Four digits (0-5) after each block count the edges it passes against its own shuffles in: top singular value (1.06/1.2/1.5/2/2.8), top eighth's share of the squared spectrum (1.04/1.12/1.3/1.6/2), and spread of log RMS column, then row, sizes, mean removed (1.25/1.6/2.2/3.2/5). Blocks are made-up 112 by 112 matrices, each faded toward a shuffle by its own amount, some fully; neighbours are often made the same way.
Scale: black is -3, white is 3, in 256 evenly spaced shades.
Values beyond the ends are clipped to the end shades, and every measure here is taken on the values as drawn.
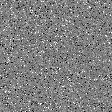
1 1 0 0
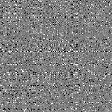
4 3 1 3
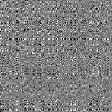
5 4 3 4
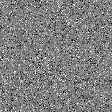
3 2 0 0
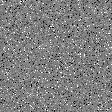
0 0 0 0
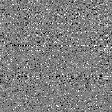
4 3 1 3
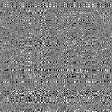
5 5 4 4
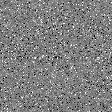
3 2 0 1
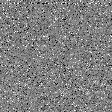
3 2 0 1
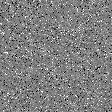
0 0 0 0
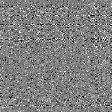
4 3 2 3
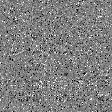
3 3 1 2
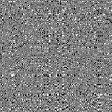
4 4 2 3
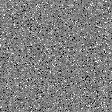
3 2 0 1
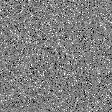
2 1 0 0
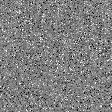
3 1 0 0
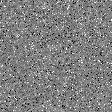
2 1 0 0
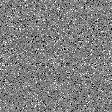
3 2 1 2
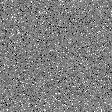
0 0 0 0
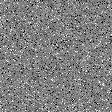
1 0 0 0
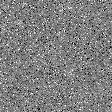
0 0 0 0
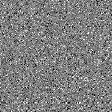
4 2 1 1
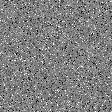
0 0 0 0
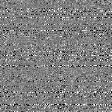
4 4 3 4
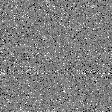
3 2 1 1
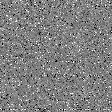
2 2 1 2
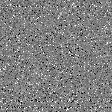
2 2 1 1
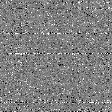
3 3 1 3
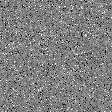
2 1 0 0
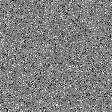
2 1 0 0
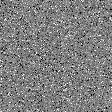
0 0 0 0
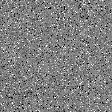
0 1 1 0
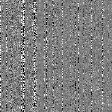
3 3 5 0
